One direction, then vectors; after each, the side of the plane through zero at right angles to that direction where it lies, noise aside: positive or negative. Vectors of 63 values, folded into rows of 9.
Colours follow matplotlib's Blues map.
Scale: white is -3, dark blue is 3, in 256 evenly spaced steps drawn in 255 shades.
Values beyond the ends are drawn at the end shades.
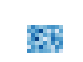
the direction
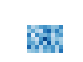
negative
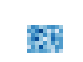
positive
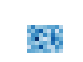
positive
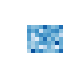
negative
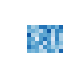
negative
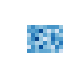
positive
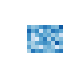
negative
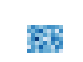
positive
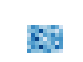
positive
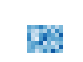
negative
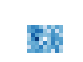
positive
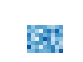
negative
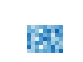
negative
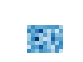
positive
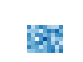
negative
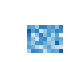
negative
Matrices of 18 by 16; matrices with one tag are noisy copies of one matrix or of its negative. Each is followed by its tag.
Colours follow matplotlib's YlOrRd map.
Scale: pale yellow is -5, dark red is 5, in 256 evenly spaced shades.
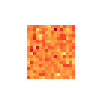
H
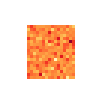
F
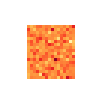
F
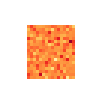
F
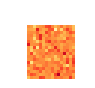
H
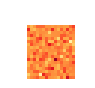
F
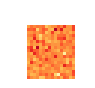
H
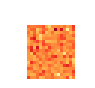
H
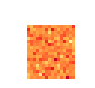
F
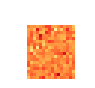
H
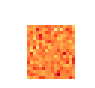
H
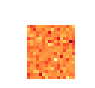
F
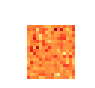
H
